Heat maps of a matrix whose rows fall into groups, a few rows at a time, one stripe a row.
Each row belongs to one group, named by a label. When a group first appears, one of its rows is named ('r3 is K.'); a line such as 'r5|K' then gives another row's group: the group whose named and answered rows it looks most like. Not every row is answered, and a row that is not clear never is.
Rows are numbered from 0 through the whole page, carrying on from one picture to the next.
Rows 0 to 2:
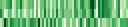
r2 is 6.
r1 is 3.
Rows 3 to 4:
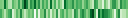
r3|6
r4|3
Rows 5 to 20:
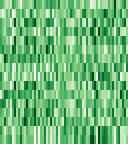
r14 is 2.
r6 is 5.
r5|6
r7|2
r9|2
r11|6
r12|5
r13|3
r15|6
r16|2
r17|2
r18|6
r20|3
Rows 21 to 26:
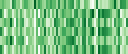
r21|6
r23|5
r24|3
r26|3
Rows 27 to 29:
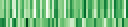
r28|5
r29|2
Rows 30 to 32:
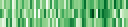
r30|5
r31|3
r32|5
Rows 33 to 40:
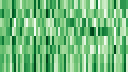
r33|6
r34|2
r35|5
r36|3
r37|2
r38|6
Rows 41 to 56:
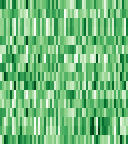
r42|6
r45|2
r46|5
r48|2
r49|6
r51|5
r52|5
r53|2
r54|3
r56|6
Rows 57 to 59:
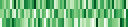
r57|2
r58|5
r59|6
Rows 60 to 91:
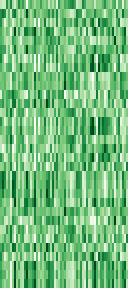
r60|5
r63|2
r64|6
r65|2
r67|3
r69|6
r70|6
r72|5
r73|3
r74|3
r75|5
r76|5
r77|3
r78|5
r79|2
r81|2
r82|2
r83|6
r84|6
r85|5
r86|5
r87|2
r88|3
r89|2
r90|2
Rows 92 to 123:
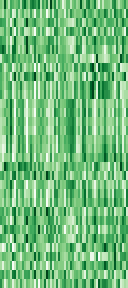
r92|6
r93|5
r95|5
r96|2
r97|2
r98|6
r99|3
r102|3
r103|5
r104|5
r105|5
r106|5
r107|5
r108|5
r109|5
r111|2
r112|5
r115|2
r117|6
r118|2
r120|6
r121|5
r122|2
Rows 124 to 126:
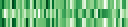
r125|3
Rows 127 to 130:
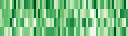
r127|2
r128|6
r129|5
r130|6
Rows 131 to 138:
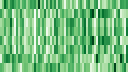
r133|5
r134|5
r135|3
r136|5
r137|6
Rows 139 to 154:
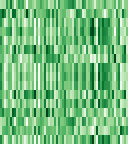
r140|2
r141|3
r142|3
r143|3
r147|3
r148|3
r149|2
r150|3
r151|2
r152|5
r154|3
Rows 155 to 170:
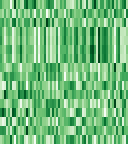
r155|2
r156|5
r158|3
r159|3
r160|3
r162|6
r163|6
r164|5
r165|6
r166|6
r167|2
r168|5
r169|2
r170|5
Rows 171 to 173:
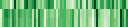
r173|6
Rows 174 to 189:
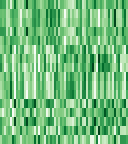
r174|2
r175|6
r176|6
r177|2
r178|6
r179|5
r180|3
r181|3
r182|5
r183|5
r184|5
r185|2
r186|5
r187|2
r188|3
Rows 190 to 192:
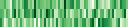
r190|6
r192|3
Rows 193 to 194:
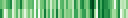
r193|3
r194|3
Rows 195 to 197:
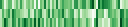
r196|6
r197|6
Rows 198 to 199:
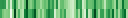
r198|2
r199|2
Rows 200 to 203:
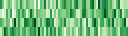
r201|5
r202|2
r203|6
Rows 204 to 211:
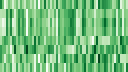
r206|5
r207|5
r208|6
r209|2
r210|3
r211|5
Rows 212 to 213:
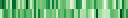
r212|2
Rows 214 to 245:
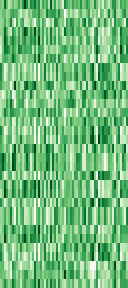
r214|6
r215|6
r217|6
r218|6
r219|6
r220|6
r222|3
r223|2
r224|5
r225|5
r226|6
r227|5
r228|3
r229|3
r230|2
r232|2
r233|3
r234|6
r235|6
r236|3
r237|5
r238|5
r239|6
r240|6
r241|3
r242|3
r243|6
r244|6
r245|6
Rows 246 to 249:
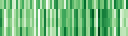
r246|5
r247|3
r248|3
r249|3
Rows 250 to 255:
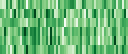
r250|5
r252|6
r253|6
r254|6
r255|2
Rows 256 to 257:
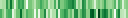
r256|5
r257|3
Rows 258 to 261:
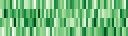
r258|5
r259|6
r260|2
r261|5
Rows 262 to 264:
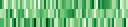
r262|3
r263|5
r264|2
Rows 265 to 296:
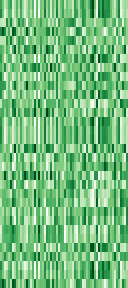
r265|3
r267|5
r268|2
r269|5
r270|2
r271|3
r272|6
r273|3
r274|2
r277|2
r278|3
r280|3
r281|2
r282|5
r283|5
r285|5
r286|6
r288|5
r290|6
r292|3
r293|6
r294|3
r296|2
